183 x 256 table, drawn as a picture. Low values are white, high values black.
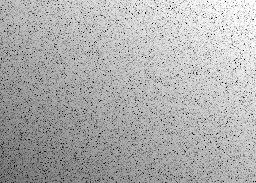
The ninth with the highest average is the bottom left. On average the colour sits 30% of the way up the scale. The top right is the ninth with the lowest average. No regular stripes run through it. The field climbs toward the bottom left. The halves do not mirror each other.
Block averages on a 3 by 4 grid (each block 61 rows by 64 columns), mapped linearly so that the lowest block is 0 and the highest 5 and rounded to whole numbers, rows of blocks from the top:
3 2 1 0
4 3 2 1
5 4 3 2
